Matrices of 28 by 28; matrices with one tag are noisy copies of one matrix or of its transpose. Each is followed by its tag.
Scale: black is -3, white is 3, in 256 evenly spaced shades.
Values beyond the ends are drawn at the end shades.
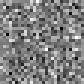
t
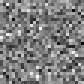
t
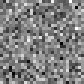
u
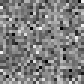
u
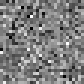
u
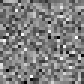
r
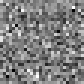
t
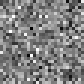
u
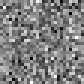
t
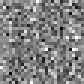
t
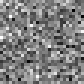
t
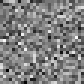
r
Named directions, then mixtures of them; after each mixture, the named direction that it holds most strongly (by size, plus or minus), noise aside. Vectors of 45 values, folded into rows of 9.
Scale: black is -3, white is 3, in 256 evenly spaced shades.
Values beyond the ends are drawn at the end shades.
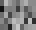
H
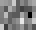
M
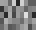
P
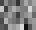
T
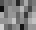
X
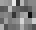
M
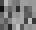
H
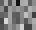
T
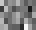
T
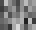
H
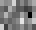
M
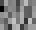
H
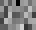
T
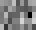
M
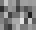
H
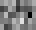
M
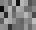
P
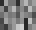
T
